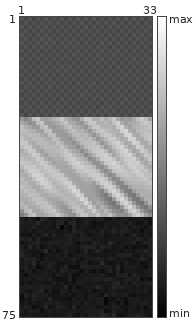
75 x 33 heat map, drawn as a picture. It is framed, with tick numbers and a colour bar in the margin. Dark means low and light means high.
The table splits into 3 rows of 1 panel. Panel 1,1: low, checkered, faint in contrast. Panel 2,1: high, slanting down to the right. Panel 3,1: very low, fine-grained, faint in contrast.
